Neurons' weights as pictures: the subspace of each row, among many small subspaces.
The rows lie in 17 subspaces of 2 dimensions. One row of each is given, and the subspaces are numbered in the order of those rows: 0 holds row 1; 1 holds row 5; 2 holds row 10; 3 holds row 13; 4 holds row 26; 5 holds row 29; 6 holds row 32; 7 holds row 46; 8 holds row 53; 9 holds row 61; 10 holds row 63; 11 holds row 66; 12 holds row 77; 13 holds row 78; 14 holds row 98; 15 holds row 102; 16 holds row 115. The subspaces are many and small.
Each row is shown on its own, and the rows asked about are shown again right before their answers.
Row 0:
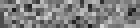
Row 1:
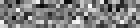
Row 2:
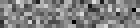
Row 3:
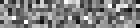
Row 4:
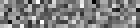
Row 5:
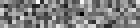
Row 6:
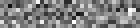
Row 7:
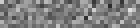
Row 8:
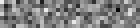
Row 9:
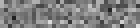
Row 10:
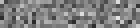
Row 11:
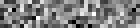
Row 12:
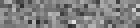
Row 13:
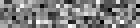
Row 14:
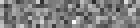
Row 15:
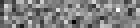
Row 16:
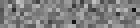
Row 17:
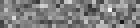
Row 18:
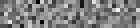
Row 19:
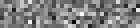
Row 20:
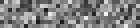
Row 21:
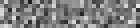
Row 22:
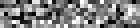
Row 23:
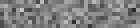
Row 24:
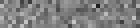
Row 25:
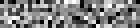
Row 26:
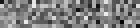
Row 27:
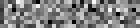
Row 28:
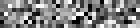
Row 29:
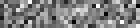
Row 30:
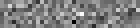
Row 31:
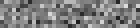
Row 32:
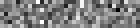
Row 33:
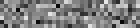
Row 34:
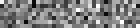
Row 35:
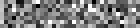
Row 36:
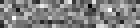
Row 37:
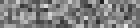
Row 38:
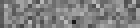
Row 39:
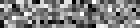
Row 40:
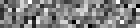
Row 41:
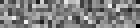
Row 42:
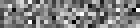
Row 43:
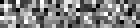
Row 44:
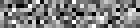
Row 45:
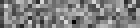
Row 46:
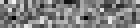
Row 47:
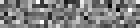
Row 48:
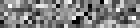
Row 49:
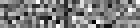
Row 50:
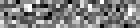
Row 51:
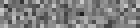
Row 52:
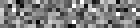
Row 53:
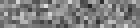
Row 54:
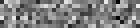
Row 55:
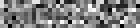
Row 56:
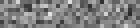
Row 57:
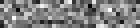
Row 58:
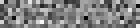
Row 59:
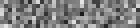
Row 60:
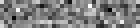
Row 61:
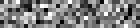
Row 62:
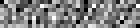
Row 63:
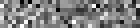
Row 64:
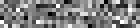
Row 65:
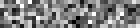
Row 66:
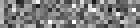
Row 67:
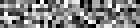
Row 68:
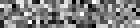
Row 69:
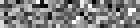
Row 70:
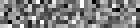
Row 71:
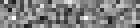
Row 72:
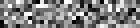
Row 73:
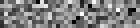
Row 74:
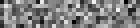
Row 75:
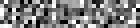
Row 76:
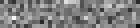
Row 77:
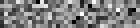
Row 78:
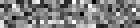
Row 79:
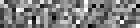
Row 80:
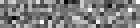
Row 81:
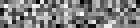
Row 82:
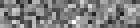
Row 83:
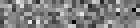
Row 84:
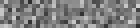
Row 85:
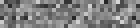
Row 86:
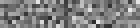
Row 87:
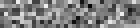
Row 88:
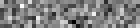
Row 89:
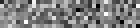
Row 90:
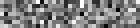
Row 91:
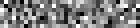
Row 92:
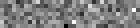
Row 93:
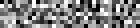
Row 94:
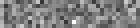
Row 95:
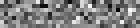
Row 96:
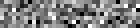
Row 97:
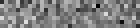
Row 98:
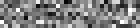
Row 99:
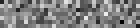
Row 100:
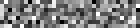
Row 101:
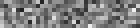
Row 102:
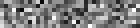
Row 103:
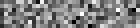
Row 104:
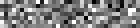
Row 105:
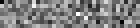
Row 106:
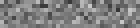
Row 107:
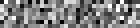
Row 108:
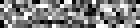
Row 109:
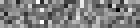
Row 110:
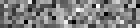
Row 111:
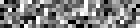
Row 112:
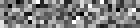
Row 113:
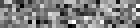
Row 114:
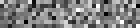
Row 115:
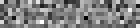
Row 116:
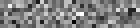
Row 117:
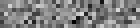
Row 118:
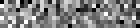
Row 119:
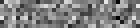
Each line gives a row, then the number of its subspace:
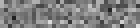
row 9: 11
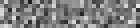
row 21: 16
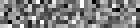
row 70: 6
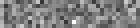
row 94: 5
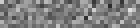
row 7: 15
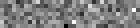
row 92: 3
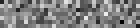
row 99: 5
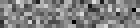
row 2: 3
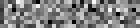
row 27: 11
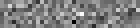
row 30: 14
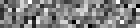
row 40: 12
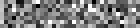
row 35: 11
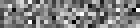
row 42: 0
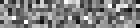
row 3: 1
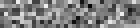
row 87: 8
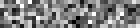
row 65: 8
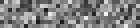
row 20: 9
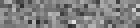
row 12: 3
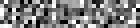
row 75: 16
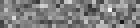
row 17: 3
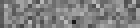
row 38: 5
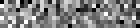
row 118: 10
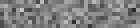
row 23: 15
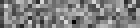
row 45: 5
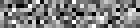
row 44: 14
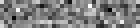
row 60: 13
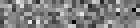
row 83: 3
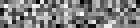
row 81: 1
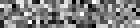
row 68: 13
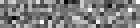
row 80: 7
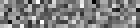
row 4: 6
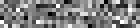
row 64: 14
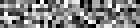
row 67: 1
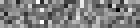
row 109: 6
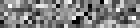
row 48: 2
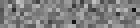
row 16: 11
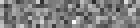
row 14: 5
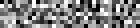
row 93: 4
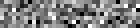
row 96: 0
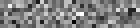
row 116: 14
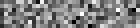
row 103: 12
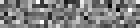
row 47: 16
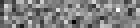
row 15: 10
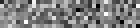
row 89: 4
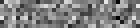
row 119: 2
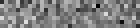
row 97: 10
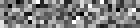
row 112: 0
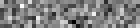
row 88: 8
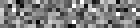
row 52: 11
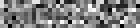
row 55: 11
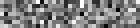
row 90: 16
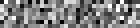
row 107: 6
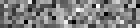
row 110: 4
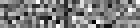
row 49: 7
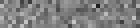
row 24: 10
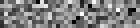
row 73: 12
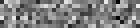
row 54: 2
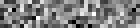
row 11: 9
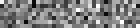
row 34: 4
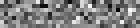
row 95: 12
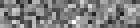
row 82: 8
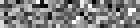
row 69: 12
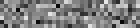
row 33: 14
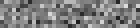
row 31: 0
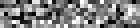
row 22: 8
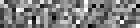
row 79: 15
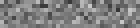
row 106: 12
